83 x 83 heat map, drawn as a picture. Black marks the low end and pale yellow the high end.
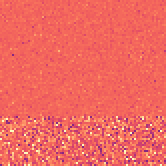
The top part is calmer, up to a seam about 70% of the way down. Neither half mirrors the other. No regular stripes run through it. On average the colour sits 70% of the way up the scale. No overall slope runs across the table. Fine speckle covers the field.
